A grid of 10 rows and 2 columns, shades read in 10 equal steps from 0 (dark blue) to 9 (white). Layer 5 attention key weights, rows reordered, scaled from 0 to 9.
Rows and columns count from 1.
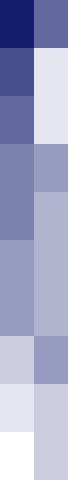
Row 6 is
5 6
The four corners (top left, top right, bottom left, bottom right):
0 3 9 7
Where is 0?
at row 1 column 1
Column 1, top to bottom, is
0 2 3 4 4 5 5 7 8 9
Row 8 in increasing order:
5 7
